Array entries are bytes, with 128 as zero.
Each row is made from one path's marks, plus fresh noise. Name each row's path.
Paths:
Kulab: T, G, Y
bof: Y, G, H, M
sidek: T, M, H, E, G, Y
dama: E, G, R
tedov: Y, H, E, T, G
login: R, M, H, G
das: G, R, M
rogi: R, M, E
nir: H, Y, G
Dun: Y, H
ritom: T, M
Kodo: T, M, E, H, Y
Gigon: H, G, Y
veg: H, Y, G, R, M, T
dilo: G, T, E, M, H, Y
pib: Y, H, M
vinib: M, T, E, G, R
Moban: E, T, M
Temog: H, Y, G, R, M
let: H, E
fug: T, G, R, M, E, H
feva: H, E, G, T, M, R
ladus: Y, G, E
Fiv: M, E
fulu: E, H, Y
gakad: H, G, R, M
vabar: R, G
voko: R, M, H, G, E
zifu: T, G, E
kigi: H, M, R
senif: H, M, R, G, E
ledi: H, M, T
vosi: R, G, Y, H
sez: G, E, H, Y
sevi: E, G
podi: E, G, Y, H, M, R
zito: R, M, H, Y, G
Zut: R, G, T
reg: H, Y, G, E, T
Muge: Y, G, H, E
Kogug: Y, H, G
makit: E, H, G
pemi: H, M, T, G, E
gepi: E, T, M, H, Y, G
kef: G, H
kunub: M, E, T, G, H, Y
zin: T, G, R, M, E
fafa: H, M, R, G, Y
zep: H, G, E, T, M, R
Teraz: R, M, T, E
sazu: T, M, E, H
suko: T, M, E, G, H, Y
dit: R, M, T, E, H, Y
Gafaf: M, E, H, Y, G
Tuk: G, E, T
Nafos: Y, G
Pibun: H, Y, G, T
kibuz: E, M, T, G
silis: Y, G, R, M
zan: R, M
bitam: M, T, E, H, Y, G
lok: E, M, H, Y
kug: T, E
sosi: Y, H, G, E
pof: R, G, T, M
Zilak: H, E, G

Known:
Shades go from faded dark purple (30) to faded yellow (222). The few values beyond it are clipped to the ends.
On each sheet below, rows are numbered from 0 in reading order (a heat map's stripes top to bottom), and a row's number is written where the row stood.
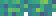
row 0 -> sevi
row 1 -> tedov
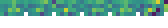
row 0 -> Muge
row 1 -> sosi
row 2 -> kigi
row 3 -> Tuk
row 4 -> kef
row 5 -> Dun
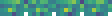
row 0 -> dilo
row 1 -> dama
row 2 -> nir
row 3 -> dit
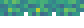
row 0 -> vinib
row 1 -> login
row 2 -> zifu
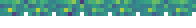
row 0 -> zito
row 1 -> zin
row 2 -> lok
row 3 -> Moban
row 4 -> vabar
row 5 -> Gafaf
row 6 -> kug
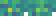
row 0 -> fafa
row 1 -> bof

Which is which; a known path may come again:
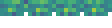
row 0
suko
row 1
kug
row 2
voko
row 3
Zut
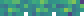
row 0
pemi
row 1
sazu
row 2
sosi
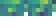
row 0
gepi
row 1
fulu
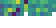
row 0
Dun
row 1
feva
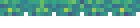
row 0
zin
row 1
Muge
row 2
Pibun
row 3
dama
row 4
kigi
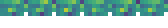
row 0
reg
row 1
sez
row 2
nir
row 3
ledi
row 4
Kogug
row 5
kunub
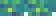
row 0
Temog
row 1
gakad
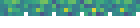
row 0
ritom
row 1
tedov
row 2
vosi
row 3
zan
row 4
veg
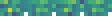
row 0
das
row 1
sidek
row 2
dilo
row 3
Moban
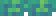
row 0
Zilak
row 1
let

